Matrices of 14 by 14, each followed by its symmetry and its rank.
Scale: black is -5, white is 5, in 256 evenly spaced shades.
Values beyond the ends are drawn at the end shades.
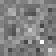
symmetric, rank three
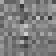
neither, rank three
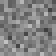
neither, full rank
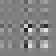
symmetric, rank one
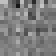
neither, rank three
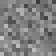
antisymmetric, full rank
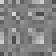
symmetric, rank three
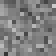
antisymmetric, full rank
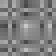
symmetric, rank one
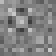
symmetric, rank three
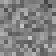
neither, full rank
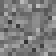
neither, full rank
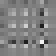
symmetric, rank one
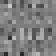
neither, rank three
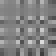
symmetric, rank one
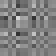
symmetric, rank one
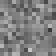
antisymmetric, full rank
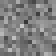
antisymmetric, full rank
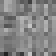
neither, rank three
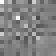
symmetric, rank three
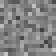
neither, full rank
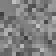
antisymmetric, full rank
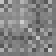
symmetric, rank three
